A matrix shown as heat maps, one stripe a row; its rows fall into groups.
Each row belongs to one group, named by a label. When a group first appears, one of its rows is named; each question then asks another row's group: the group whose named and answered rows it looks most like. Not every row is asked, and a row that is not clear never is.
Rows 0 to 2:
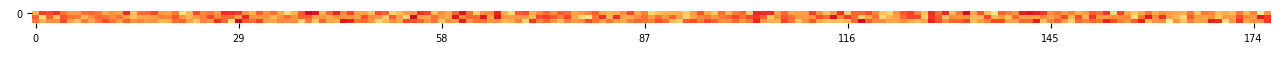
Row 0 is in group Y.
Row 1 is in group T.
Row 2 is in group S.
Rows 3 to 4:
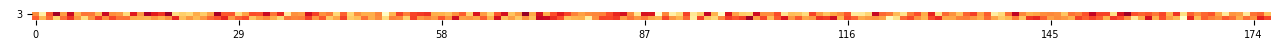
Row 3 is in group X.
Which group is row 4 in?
T
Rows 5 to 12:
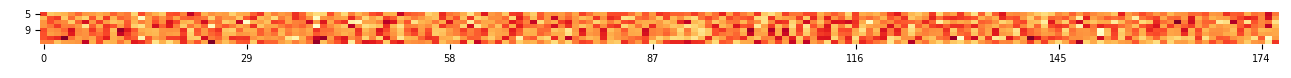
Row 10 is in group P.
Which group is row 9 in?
P
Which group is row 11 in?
Y
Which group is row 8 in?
X
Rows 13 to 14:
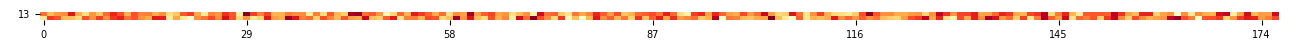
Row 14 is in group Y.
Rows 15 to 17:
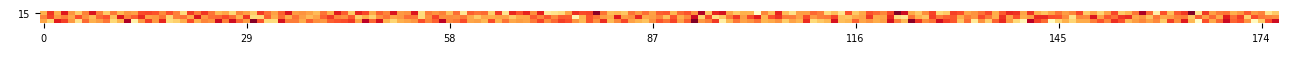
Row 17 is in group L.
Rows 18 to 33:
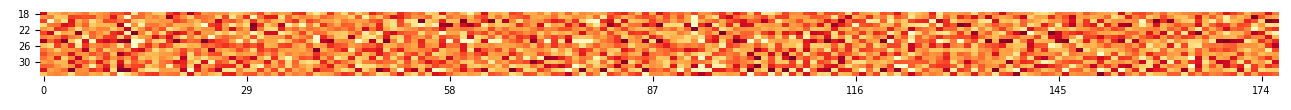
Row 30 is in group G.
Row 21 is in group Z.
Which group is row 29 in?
T
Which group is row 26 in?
L
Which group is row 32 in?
P
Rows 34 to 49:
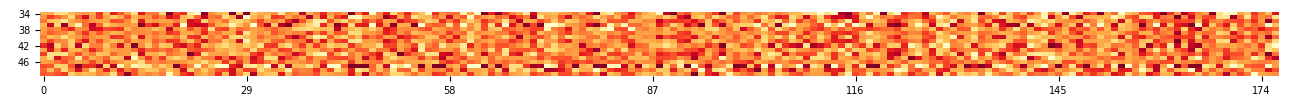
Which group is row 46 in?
Z
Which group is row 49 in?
L
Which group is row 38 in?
G
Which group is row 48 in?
T
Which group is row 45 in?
L
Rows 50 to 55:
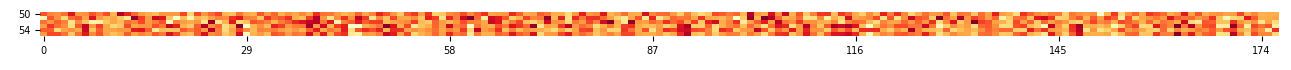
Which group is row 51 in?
Y
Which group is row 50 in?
P
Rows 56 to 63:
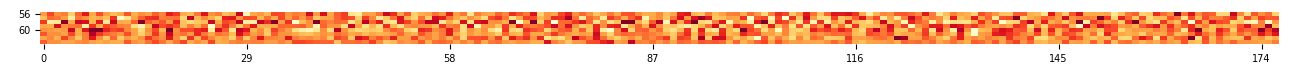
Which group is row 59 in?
X
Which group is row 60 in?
G
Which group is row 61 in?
G
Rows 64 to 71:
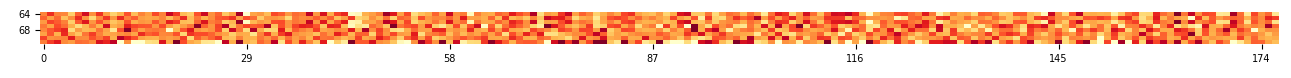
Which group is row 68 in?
L
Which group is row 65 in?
T
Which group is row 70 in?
P
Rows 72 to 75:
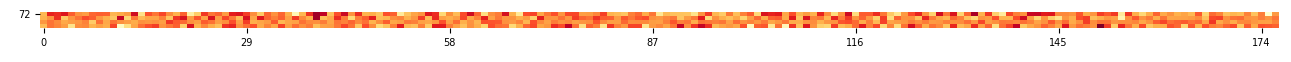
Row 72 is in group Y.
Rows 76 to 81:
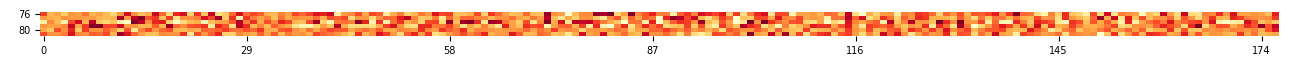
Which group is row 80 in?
L
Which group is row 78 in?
Y
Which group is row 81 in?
P
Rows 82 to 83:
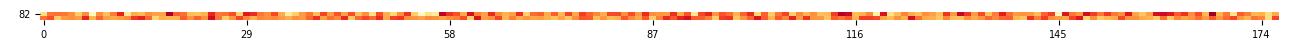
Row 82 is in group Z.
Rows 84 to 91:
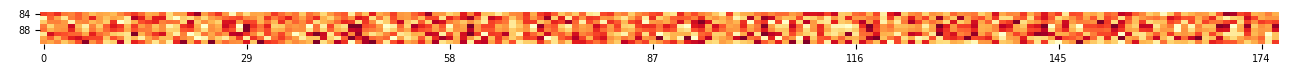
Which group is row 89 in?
Y
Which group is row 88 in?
S
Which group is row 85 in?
Y
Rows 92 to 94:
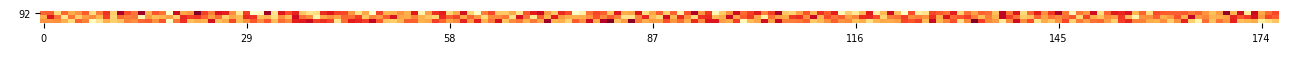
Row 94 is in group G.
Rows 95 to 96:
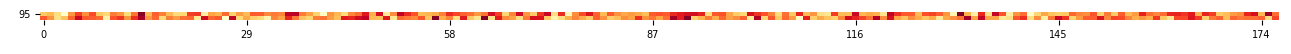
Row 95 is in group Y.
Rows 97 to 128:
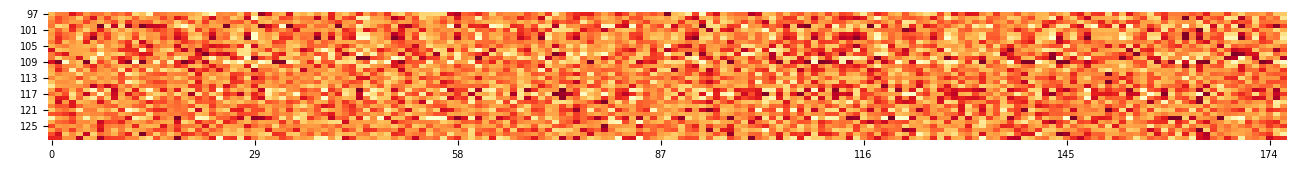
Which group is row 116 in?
X
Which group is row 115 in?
G
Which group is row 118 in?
X
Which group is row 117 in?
T
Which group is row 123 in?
Z
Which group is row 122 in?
Y
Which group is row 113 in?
S
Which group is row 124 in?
G
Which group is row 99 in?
T
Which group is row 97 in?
Z
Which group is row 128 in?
G
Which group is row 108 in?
S
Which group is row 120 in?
Y
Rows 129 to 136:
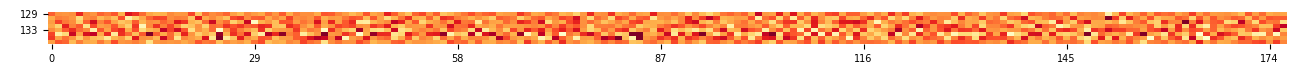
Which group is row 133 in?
X
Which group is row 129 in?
P
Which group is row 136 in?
X
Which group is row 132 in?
L
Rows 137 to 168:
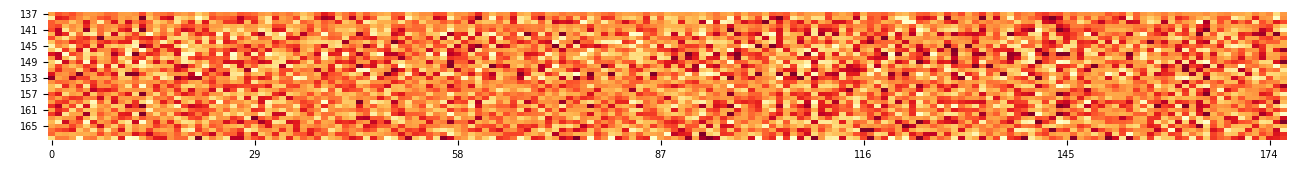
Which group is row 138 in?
Y
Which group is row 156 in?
G
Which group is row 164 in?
L
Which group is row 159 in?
X
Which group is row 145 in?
Y
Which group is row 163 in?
S
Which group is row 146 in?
L
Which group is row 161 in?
X
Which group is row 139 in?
T
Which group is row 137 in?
Y
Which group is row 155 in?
L
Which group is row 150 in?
Z
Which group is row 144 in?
G
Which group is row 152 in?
P
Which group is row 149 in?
L
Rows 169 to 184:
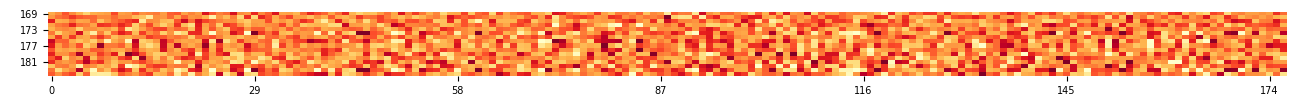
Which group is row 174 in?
S
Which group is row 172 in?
G
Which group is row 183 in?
S
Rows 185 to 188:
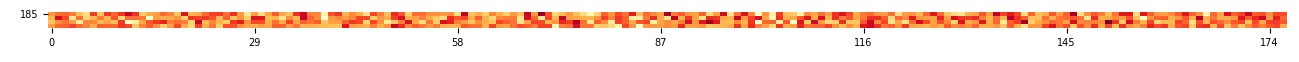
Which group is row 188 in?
G
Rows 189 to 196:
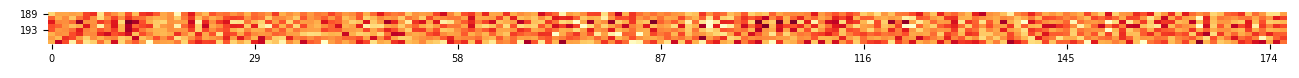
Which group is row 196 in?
X
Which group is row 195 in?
L
